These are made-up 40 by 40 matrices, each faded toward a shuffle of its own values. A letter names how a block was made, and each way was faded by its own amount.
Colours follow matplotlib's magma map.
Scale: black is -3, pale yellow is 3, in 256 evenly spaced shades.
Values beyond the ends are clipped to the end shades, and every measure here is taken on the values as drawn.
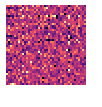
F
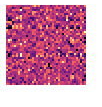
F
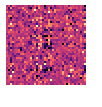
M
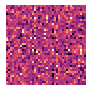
M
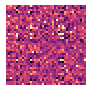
F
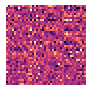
F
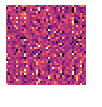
M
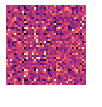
M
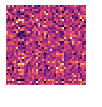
F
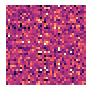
M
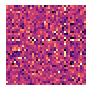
F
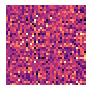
F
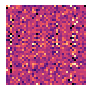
M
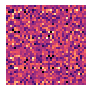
F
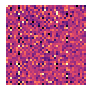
M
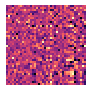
F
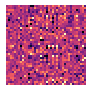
M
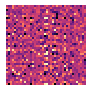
M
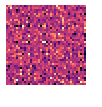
M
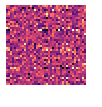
F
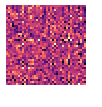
F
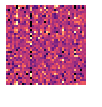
M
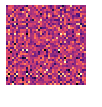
F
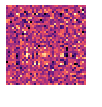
F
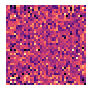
F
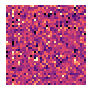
M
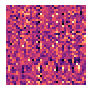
F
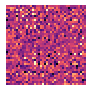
F
